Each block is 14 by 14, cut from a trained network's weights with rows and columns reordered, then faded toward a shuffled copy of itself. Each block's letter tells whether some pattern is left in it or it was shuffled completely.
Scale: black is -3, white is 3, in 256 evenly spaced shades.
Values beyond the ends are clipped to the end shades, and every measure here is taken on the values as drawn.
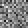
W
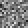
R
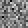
R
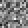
W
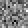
R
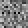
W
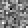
R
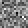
R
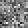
W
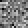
W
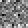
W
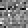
W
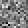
W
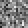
R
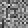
W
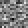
W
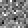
R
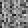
W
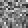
W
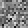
R
